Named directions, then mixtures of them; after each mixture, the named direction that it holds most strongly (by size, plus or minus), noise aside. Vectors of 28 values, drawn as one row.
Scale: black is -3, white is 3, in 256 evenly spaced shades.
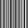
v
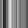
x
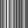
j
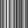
j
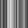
x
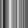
x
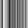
x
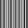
v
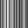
j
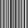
v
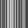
j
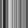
x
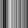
x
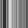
x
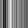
x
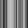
x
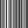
j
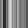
x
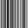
j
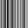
j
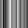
x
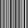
v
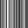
j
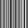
v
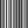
j
